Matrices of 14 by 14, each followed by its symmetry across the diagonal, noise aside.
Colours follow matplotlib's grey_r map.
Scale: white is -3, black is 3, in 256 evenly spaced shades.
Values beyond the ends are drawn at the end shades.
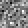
symmetric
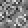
symmetric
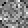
symmetric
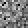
symmetric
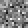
symmetric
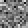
neither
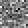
neither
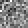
symmetric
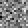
neither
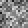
symmetric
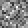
symmetric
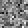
neither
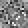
symmetric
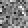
neither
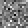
neither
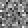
neither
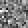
neither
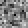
symmetric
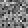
neither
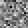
neither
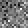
symmetric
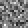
neither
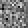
neither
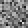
symmetric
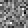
neither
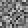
symmetric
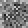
symmetric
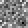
symmetric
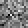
neither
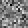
neither
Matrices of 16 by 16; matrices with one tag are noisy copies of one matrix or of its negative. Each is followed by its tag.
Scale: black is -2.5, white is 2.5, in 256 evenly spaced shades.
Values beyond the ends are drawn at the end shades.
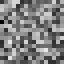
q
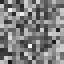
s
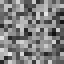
s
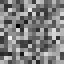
s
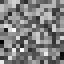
q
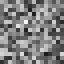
s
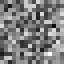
s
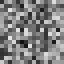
s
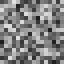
q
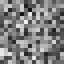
s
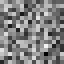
s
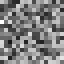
q
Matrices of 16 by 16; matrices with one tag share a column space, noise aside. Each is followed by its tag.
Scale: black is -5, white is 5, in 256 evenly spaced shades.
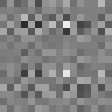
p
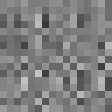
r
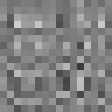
r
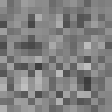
r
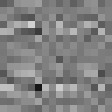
p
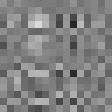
r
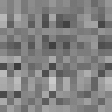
r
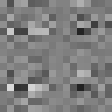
p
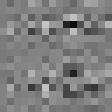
p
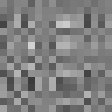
r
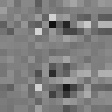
p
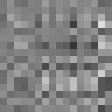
r
